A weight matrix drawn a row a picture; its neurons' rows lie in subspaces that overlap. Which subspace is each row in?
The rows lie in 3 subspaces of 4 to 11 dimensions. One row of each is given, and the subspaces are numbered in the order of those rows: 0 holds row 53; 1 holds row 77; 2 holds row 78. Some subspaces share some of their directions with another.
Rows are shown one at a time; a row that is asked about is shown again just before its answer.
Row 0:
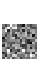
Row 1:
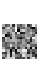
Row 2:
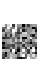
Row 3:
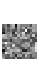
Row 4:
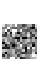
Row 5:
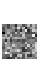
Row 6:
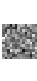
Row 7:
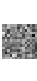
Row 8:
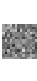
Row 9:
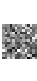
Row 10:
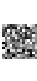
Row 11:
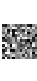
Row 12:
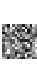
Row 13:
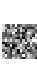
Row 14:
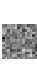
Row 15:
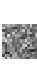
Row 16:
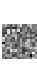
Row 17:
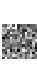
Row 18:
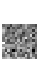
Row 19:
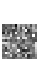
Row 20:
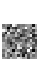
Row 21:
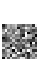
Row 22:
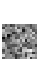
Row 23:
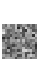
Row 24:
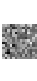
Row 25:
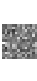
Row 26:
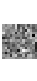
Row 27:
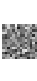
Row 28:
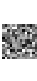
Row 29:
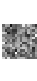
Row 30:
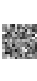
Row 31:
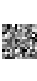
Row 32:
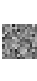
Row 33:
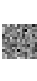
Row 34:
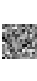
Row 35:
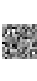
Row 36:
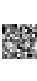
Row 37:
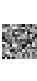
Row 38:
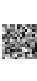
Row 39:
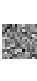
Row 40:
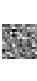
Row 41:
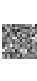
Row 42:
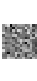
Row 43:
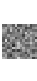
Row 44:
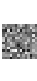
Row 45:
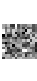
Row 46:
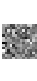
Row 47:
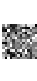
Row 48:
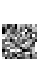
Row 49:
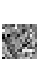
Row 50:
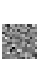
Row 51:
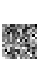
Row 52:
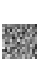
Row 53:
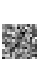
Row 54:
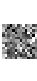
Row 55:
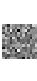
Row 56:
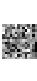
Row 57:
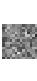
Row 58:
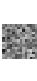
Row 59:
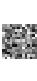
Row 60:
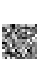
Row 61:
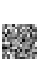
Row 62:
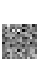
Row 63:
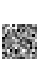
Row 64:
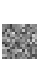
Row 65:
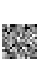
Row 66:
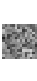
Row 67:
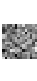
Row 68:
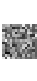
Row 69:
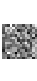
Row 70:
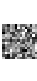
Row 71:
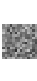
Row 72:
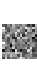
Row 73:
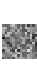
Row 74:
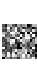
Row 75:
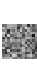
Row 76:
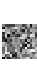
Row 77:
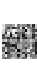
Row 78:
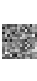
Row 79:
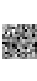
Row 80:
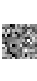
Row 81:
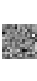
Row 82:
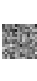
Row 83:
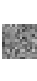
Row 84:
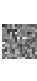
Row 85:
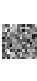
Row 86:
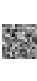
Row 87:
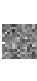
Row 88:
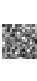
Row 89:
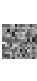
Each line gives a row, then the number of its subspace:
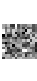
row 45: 2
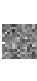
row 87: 1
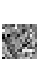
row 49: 2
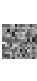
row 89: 0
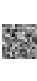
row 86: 0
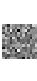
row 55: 0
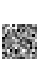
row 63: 1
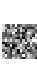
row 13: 0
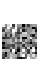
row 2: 0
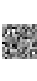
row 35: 1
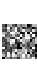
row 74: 0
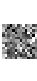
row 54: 0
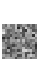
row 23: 2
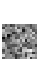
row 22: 2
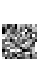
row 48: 2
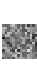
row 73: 1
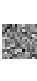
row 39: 0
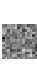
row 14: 2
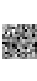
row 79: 1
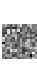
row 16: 0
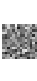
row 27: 0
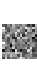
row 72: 1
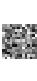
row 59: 2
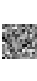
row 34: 2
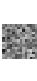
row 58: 2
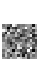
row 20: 0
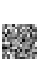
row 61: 1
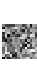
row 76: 2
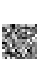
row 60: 1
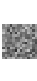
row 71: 0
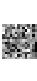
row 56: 1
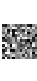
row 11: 1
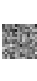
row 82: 1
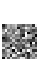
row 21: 0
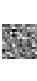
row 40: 0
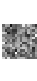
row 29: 0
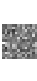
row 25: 1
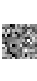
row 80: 2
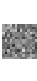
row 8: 0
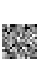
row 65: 0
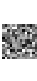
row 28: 2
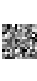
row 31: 0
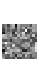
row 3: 2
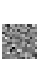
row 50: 0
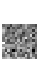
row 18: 0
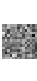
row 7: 2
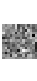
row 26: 1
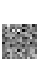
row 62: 0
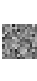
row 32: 1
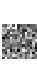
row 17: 0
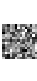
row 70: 0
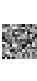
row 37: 2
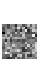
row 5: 2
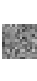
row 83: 0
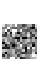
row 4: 1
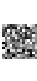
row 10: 2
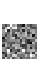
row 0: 1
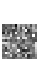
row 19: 1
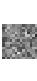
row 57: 0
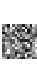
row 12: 0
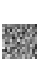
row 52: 0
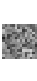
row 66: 2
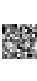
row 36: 0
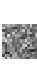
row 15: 2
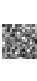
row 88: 0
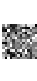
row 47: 1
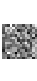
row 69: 0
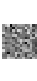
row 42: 0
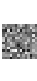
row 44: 0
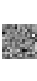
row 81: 1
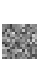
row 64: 0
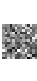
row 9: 0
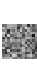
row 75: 2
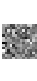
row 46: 2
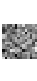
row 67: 2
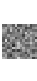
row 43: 0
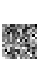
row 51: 0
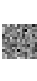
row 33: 0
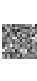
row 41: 1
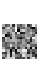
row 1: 0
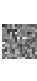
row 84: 1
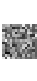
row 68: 2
